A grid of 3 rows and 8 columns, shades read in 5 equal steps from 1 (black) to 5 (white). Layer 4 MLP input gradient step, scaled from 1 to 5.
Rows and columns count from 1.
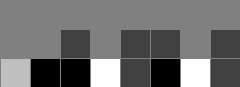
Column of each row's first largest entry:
1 1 4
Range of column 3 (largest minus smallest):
2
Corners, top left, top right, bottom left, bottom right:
3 3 4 2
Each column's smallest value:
3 1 1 3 2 1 3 2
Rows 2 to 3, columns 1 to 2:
3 3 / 4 1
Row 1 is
3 3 3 3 3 3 3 3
